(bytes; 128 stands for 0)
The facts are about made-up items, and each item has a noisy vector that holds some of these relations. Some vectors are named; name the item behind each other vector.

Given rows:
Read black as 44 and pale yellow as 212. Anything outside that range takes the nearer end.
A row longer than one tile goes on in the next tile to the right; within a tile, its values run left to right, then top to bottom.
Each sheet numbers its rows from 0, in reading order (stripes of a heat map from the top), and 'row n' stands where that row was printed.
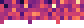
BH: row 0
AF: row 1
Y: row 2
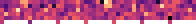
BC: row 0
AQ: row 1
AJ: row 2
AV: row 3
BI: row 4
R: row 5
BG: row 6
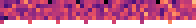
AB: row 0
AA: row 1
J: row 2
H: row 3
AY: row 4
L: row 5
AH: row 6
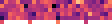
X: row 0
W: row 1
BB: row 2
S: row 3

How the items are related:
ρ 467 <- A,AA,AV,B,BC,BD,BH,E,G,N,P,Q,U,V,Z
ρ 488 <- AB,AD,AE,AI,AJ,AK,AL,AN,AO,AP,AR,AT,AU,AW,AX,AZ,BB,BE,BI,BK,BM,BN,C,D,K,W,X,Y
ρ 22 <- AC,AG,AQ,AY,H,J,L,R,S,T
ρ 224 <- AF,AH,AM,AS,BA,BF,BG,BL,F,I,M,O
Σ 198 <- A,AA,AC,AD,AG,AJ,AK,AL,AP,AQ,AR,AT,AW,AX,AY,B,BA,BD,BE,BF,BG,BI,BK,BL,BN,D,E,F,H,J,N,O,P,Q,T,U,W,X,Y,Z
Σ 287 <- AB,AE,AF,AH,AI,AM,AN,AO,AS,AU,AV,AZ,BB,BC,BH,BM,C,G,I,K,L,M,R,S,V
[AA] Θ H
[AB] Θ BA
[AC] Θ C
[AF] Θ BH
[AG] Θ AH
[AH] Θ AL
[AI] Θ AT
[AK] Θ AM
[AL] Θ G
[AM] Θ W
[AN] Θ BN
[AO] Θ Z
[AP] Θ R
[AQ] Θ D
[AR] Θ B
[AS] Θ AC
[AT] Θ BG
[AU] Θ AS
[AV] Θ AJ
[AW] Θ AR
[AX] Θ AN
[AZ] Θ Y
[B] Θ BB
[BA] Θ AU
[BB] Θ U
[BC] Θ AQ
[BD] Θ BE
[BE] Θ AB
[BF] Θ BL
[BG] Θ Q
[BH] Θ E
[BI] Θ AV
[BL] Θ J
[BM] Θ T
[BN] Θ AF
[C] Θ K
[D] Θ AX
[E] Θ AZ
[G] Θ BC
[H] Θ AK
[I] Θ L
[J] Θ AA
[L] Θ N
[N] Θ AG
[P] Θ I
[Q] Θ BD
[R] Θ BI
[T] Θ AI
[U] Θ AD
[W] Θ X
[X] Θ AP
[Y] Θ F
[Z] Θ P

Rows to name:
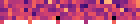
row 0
BN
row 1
N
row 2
AT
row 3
AM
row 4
AI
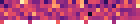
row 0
AZ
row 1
M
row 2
V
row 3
E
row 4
AS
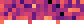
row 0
AG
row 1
BA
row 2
U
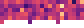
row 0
AK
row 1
AC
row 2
I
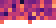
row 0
T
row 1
AU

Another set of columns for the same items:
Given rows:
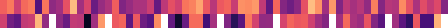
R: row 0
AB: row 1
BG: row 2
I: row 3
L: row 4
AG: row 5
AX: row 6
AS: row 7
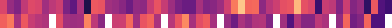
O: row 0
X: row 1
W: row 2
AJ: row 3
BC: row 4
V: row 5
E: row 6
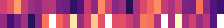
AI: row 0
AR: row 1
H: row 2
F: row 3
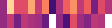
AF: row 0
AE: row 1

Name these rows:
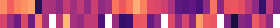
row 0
S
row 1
BN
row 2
AH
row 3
B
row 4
AV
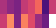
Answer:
AQ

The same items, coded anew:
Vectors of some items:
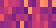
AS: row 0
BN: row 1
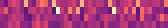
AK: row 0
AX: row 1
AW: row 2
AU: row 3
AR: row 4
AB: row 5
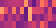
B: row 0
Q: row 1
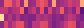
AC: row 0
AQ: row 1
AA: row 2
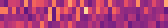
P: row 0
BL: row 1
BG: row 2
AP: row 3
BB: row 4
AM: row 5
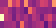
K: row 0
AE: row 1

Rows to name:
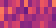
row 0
BE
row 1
AY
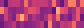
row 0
AZ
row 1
I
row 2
AT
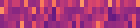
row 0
L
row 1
U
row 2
S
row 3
J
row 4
AH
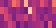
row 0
AN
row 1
R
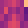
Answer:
H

